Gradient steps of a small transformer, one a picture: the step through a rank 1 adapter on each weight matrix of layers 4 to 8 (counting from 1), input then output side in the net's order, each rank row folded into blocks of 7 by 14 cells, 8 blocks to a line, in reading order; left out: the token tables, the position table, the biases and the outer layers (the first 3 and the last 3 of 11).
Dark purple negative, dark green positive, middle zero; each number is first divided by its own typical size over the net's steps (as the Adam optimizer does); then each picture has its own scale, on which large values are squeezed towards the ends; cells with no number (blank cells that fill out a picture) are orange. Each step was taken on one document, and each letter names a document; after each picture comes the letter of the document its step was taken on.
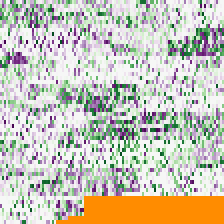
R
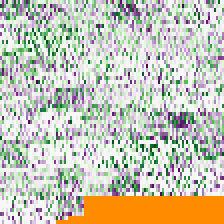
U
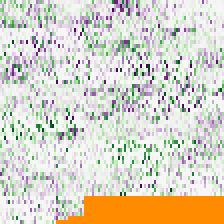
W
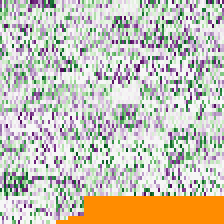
U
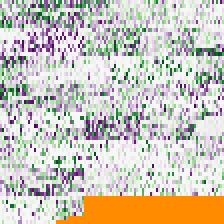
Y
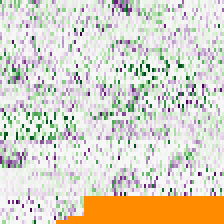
W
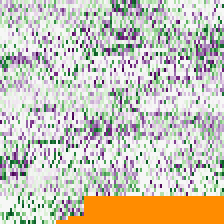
R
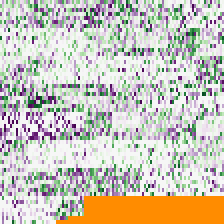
U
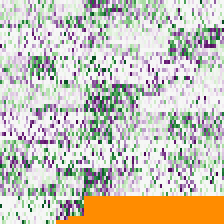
R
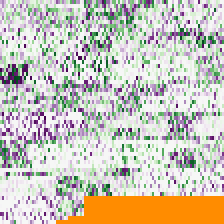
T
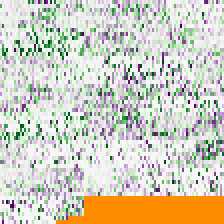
Y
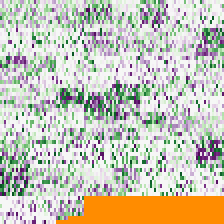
R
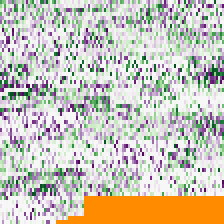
T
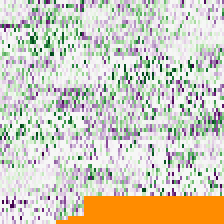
Y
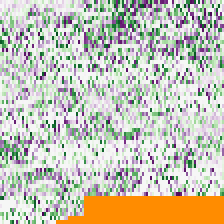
T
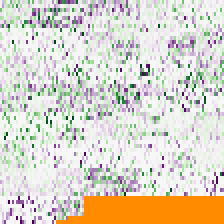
W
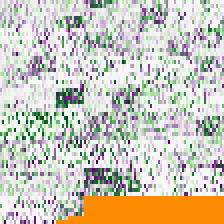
R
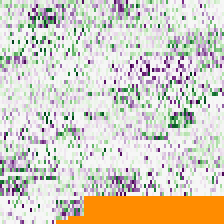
W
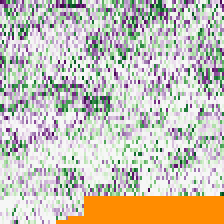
T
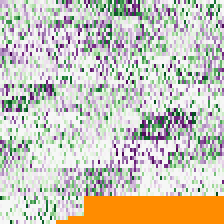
T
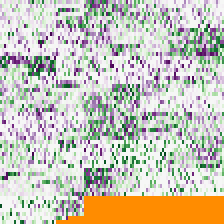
R
